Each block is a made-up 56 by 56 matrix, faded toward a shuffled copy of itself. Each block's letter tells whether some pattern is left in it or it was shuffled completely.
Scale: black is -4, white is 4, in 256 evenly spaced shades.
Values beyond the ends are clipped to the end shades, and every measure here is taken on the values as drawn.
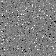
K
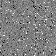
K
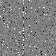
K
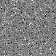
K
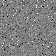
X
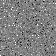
X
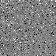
K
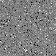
K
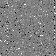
K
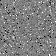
K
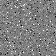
K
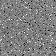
X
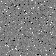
X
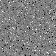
X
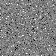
X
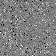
X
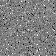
X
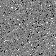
X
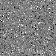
K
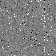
K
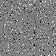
K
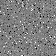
X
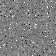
X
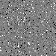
K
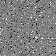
K
